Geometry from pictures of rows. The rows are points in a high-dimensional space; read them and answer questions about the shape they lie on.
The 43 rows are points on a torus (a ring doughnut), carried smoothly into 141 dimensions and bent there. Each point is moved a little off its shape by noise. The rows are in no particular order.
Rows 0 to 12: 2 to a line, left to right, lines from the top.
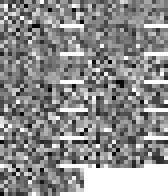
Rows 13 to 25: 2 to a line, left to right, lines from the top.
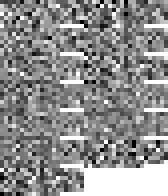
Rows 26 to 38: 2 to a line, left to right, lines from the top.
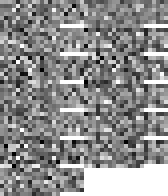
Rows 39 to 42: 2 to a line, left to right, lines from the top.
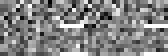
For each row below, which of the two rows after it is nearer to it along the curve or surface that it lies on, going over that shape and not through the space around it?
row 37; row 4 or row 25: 4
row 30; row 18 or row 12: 18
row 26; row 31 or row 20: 31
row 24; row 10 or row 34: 10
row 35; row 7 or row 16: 7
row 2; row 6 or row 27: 6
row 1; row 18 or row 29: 18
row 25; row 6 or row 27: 6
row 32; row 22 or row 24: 24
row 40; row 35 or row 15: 15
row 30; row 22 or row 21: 21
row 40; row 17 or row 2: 2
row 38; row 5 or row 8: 5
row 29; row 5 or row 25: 5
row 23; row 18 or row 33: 18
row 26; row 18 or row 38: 18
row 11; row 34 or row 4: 34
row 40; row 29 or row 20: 20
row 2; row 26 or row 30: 26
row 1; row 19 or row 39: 19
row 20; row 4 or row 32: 4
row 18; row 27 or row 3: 3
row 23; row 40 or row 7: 40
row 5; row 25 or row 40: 40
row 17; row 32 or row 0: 0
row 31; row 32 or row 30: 32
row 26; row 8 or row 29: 29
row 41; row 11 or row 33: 33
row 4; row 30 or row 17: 17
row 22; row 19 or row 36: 36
